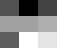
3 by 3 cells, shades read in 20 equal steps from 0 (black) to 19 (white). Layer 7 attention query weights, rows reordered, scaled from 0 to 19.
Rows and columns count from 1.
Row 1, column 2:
0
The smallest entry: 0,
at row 1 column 2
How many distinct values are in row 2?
2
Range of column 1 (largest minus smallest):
6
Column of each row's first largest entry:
1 3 2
